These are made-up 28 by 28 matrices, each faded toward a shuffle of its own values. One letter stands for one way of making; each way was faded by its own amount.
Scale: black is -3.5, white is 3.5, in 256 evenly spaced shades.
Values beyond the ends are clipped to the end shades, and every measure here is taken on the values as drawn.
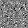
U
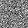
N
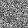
N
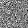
U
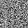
N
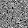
U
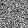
N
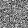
N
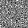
U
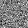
N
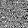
U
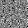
U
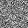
N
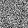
N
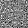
U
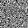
U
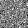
U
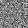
N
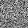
N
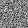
N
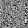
U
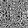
U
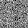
U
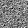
N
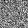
N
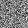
N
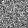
N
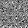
U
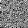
U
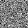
U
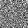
U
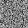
N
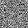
U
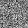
N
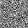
N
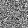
N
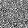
U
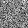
N
